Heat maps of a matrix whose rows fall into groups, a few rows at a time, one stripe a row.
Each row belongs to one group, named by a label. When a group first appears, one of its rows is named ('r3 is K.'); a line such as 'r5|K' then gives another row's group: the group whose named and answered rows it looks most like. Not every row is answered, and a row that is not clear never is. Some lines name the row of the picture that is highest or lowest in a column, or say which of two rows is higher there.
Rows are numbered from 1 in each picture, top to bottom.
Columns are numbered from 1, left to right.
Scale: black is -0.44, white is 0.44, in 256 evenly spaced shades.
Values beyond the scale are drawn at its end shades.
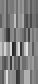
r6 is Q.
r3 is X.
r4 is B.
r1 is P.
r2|P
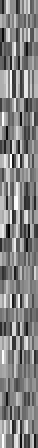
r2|X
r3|Q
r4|P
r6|B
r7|B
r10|X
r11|P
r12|B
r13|Q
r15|X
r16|B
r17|X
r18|P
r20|Q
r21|Q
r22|B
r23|P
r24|P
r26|X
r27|X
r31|B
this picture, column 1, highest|17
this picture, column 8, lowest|20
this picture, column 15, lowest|17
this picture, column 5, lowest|17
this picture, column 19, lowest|17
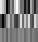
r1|X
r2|Q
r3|P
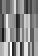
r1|P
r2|Q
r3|Q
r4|B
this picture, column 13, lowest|1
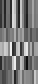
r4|B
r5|P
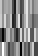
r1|B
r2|B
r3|Q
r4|X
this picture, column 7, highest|3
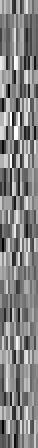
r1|B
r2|P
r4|P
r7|X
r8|Q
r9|B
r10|X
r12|B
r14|P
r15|B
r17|P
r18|Q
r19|B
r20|X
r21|Q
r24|Q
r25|X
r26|B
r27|Q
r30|B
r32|Q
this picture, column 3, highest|9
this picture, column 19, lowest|7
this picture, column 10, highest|9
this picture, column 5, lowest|7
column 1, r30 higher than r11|Yes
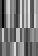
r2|Q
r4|P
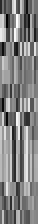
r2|X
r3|X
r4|Q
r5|X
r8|Q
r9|X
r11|B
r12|B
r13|B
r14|Q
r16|X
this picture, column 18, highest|4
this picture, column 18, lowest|3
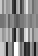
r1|B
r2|Q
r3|B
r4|X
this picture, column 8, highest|4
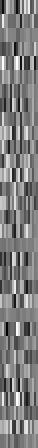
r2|X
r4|Q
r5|X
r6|X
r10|B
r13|B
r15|X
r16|X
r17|B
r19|P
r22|B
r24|X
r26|P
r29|X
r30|P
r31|B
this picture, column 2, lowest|1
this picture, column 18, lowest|5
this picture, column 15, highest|1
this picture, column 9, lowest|1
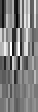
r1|Q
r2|Q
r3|B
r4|B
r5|P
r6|Q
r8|Q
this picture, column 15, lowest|4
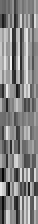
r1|Q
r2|Q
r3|B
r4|B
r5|B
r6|B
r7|Q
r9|Q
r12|X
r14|X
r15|Q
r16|Q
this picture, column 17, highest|11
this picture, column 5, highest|16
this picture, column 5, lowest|14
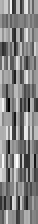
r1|B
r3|B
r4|Q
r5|X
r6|B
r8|X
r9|B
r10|B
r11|X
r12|X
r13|X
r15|P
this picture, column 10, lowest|15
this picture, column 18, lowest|12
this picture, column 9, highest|12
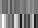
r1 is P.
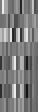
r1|X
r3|B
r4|P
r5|P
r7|P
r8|P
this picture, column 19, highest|3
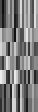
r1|Q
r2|Q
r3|B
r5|Q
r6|X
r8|P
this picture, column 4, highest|5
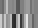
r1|Q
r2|B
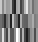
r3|X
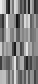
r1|X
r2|Q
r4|B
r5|P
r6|X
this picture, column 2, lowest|2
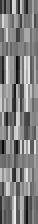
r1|P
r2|X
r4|P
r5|Q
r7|B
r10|X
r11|Q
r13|B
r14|Q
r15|P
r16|P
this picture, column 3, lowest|1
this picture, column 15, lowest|9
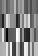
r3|X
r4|B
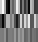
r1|X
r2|Q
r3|P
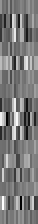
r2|P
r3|P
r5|B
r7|Q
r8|P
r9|X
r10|P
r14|Q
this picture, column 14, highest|5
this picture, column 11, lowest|15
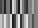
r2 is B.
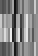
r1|Q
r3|B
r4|Q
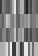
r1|P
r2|Q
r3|P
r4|B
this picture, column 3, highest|4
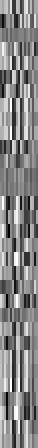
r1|B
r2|Q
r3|P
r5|B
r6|P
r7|Q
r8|B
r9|B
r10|B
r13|P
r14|P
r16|X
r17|X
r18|B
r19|X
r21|Q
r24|B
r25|X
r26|B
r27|B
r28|B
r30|X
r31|B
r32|B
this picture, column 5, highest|7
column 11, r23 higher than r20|Yes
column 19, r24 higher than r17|Yes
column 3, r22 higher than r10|No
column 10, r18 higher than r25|No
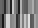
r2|Q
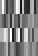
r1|X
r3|B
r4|Q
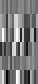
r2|X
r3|X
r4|P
